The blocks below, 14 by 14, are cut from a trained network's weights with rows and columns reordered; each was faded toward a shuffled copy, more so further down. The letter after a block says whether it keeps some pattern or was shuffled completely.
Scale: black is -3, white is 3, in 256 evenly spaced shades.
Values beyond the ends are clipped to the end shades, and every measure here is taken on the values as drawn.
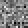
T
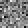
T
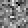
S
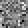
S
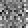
S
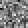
T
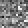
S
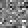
S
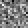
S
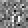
S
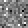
T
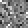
T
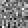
T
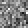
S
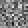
S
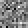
T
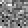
T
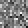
T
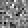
T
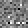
S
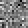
S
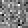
T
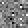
T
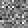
S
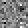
S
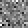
S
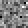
T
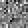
T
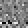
S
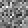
S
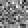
T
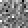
T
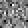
T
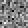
T
